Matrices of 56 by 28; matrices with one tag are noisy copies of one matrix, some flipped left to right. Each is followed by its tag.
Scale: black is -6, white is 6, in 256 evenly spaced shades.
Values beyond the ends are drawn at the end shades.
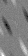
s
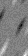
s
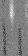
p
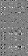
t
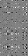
t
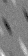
s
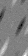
s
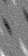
s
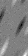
s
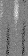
p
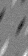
s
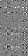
t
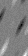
s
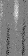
p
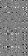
t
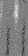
p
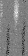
p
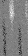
p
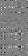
t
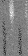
p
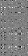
t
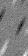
s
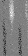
p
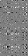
t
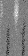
p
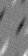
s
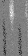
p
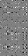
t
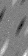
s
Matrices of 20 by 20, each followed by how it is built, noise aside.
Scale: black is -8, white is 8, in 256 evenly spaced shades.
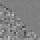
lower triangular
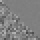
lower triangular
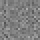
low rank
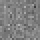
low rank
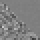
lower triangular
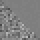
lower triangular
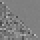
lower triangular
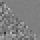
lower triangular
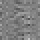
low rank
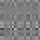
low rank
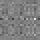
low rank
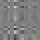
low rank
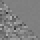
lower triangular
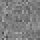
low rank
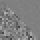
lower triangular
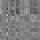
low rank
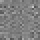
low rank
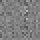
low rank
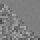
lower triangular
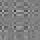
low rank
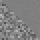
lower triangular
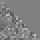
lower triangular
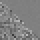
lower triangular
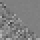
lower triangular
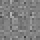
low rank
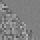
lower triangular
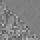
lower triangular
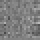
low rank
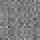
low rank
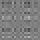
low rank
